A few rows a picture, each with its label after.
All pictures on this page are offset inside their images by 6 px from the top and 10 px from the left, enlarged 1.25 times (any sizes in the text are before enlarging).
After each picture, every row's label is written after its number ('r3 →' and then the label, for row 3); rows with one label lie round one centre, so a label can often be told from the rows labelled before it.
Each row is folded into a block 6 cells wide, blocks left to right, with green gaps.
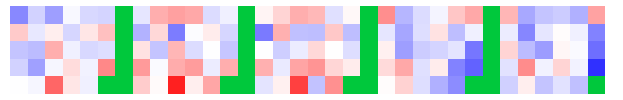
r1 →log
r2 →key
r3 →key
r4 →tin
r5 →tin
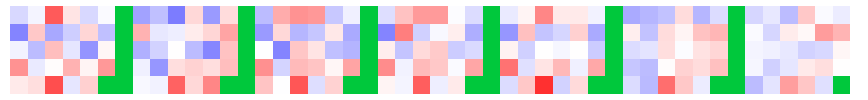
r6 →key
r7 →log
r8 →key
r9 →key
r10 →key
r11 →log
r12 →log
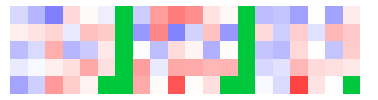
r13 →log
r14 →key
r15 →log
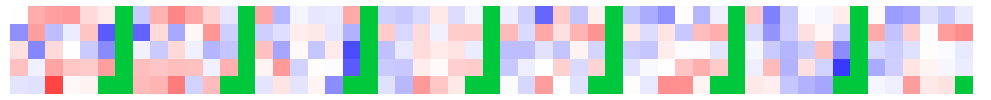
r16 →key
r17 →key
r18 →tin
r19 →log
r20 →log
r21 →log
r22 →tin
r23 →log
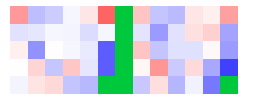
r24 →tin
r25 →tin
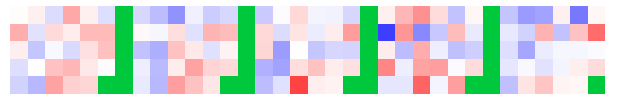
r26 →log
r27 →log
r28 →log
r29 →key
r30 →log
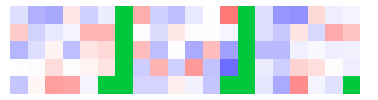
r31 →log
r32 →tin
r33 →log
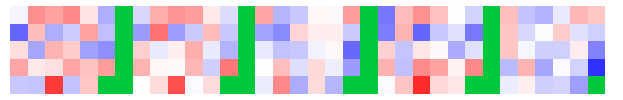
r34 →key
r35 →key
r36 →tin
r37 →key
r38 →tin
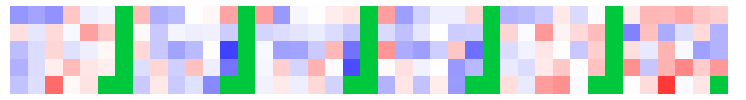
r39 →log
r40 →tin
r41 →tin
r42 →tin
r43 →log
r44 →key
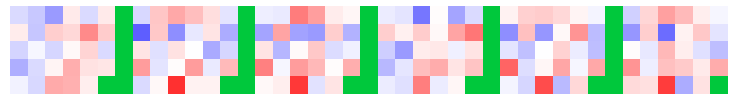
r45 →log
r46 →key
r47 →key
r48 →log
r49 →key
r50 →key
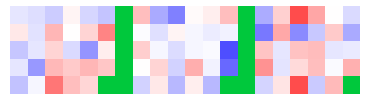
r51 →log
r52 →tin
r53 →key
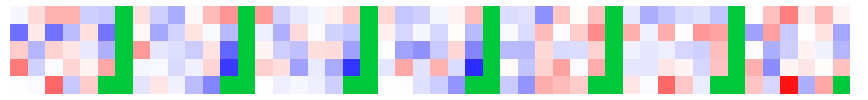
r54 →key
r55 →tin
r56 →tin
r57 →tin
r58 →log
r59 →log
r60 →key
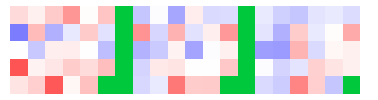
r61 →key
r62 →log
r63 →log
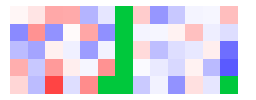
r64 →key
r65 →tin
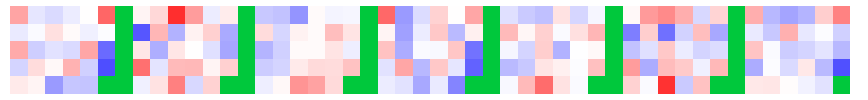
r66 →tin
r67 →key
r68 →log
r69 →tin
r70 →log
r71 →key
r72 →tin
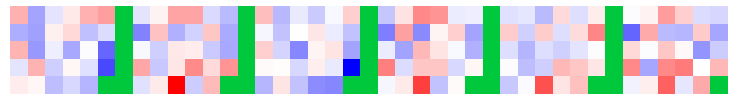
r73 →tin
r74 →key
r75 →tin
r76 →key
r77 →log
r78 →key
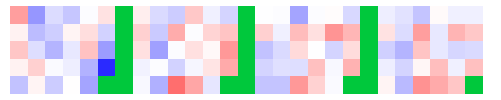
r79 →tin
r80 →log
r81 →log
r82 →log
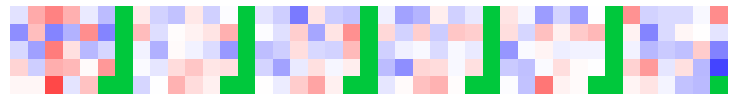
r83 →key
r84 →log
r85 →log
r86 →log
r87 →log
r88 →tin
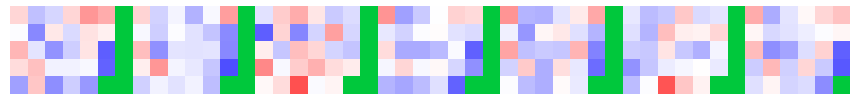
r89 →tin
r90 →tin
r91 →key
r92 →tin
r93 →tin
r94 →log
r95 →tin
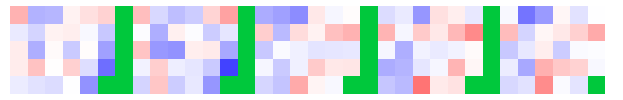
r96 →tin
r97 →tin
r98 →log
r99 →log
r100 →log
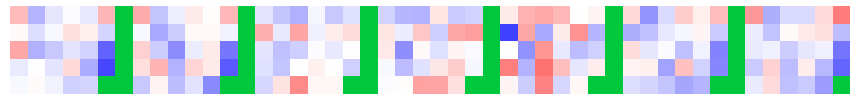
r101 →tin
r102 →tin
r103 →log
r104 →log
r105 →key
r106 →tin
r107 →tin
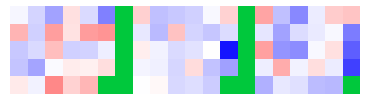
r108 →log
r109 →tin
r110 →tin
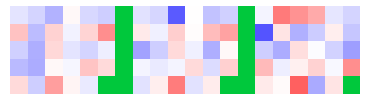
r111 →log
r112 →log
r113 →key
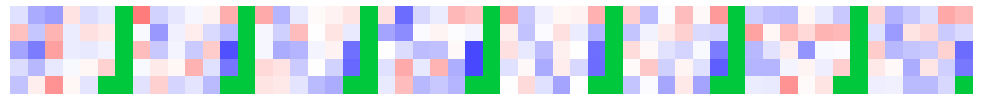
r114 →log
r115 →tin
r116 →tin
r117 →tin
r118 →tin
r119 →tin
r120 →log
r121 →tin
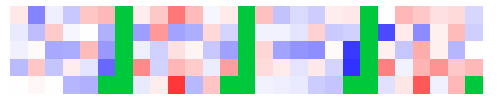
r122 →tin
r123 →key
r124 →tin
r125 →key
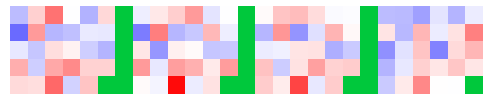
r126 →key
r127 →key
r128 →key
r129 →log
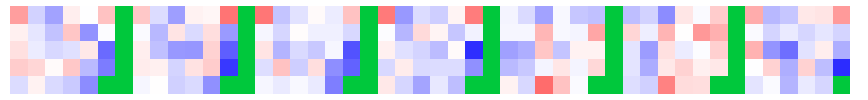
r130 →tin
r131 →tin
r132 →tin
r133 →tin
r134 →log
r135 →log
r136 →tin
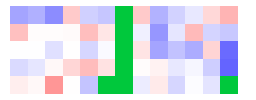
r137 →log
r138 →tin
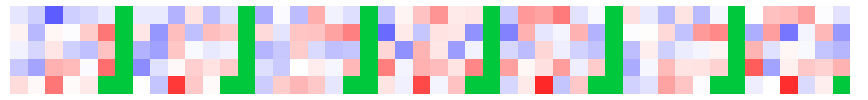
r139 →log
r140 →log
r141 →log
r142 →key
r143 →key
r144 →log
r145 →key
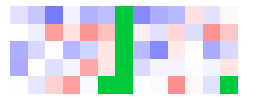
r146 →log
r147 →log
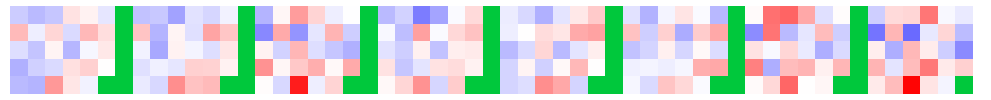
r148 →log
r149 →log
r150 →key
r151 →log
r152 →log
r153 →log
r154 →key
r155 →key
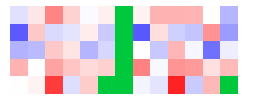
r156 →key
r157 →key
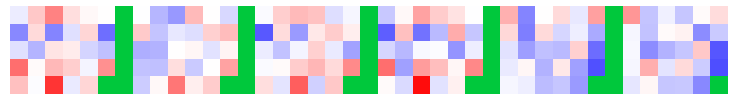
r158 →key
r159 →log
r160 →key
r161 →key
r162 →tin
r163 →tin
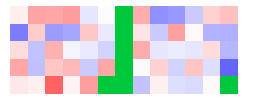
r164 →key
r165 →tin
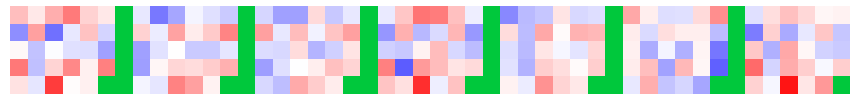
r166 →key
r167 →log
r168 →log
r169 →key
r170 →log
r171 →tin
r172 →key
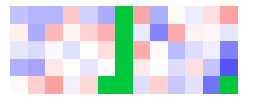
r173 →log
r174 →tin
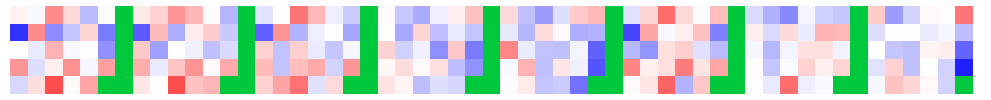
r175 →key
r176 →key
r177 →key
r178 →tin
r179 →tin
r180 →key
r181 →log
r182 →tin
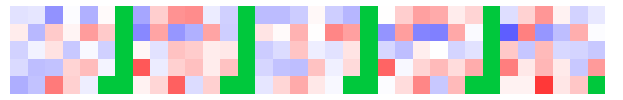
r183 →log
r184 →key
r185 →log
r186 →key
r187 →key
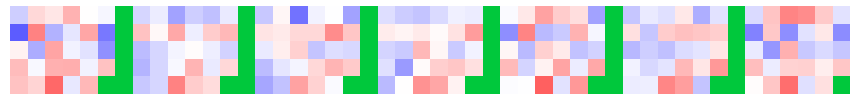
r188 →key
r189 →log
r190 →log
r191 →log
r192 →key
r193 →log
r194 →key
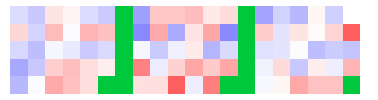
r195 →log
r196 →key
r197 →log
